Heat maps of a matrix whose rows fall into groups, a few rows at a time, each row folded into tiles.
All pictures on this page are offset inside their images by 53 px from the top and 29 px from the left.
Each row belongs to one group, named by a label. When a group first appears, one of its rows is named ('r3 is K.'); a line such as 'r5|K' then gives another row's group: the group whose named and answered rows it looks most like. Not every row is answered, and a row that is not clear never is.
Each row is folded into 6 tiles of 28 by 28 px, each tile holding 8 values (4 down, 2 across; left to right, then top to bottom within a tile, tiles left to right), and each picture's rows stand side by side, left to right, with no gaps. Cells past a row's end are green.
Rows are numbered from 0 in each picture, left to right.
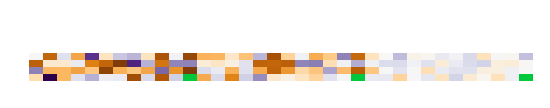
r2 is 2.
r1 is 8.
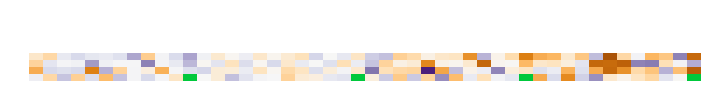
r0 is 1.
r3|8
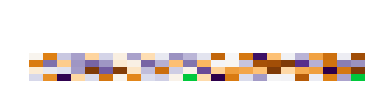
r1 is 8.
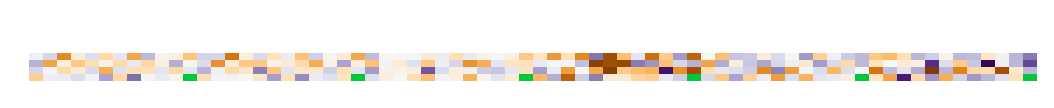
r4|1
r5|1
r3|8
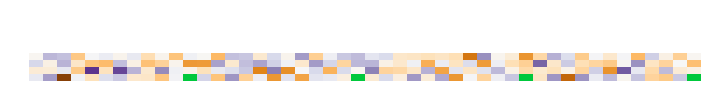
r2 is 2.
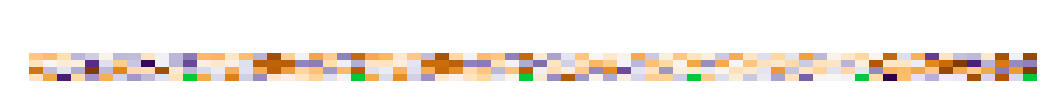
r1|8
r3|2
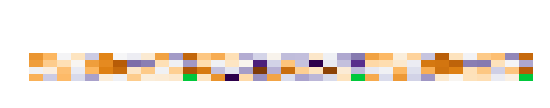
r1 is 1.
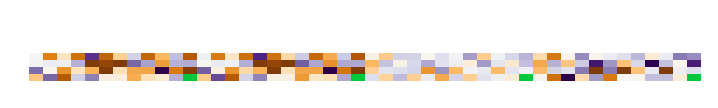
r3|1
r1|8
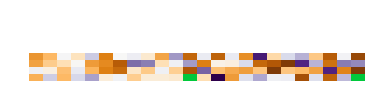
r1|8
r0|8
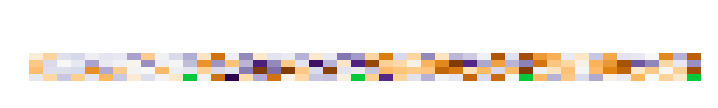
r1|1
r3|8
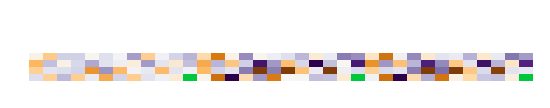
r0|1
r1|1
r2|1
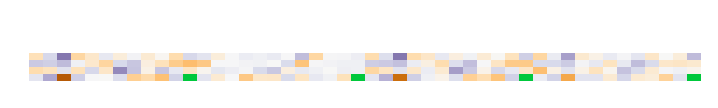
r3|2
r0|2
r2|2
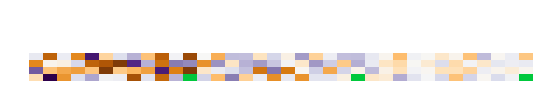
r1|1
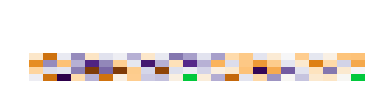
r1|2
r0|1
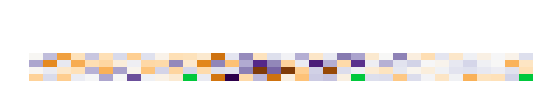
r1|1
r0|2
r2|2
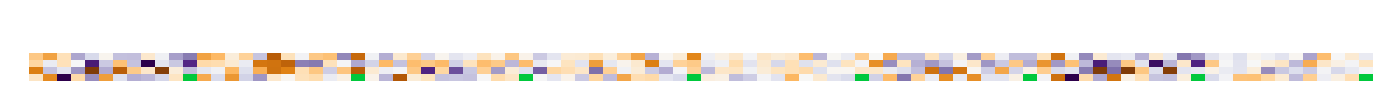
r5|1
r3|2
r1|8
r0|1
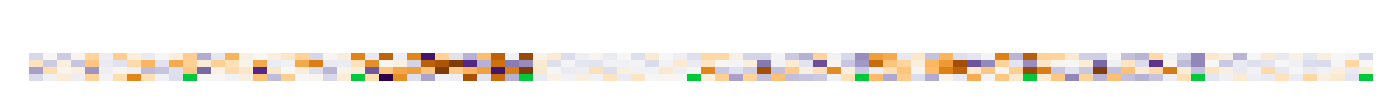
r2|8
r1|2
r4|1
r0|2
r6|1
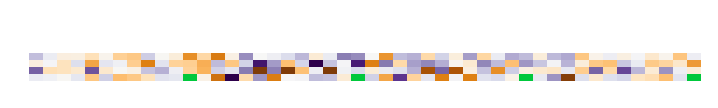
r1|1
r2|1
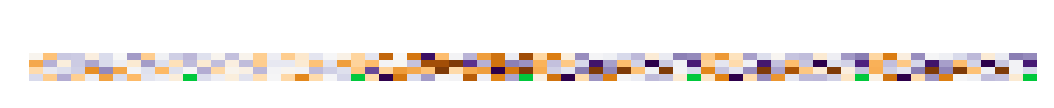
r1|2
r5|1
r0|1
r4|1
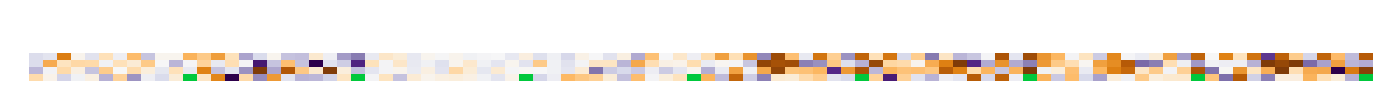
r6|8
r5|8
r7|8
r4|8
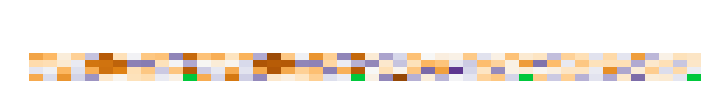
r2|2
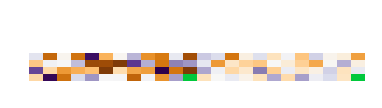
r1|2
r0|8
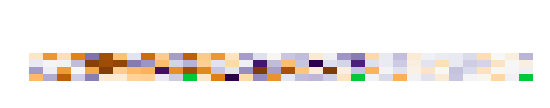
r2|2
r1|1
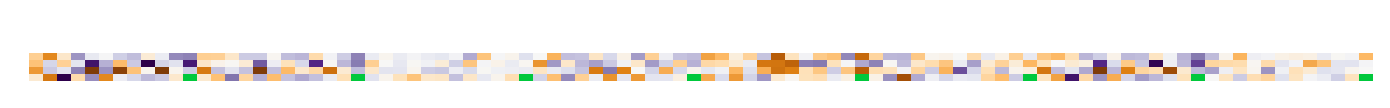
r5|2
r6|1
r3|1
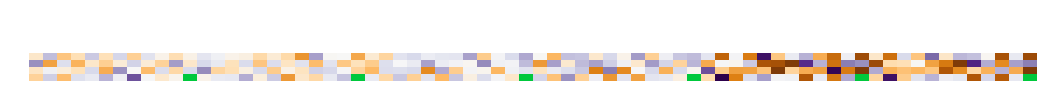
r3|1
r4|8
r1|2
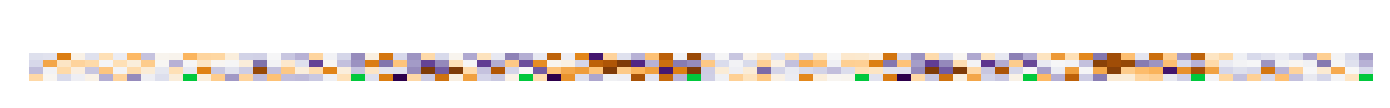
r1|1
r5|1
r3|8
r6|8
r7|1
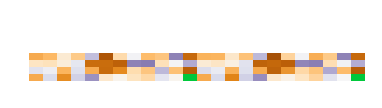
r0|8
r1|8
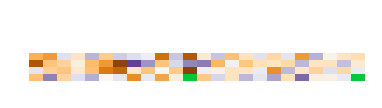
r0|8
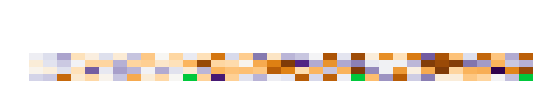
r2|8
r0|2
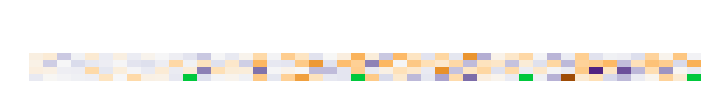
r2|2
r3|2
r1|2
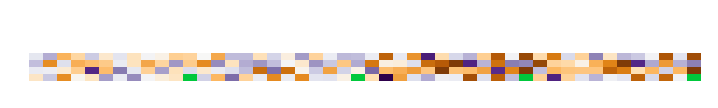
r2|8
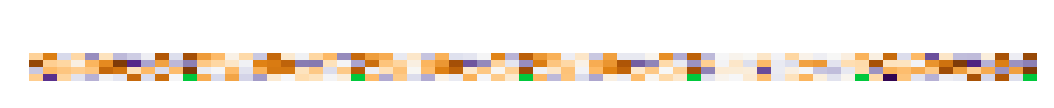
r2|8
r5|8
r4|2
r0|8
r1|8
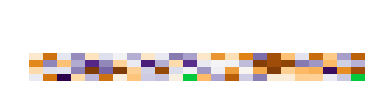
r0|1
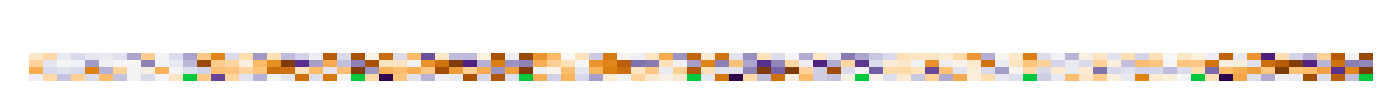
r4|1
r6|2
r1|8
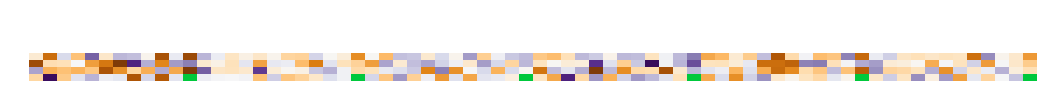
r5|2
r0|8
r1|2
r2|1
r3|1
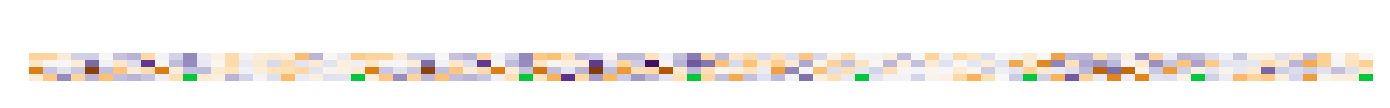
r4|2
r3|1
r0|1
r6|1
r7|2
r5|2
